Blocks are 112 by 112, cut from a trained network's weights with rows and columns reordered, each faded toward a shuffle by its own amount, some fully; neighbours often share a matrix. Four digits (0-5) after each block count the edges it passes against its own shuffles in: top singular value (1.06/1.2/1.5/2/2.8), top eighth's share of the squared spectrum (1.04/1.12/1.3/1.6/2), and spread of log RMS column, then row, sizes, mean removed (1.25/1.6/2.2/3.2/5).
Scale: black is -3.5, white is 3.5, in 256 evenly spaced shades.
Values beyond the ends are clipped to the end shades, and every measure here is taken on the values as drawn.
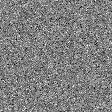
0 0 0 0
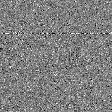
3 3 0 2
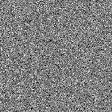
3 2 1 0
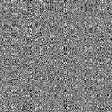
4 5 3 3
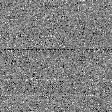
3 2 1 1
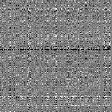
4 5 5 3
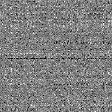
3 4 3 2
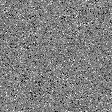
0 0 0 0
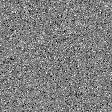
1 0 0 0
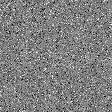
0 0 0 0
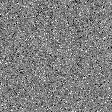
0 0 0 0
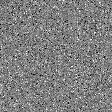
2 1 0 0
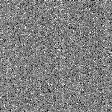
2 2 0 1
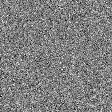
1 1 0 0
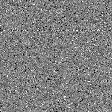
2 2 0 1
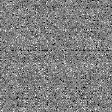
3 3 3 1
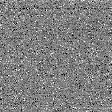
2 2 1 1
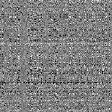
4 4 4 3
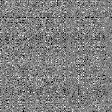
3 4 3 2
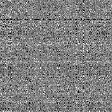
3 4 3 2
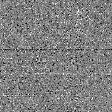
2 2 2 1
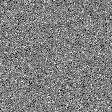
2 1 0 0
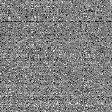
3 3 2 1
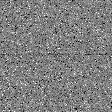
1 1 1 0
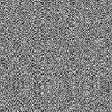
5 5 3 3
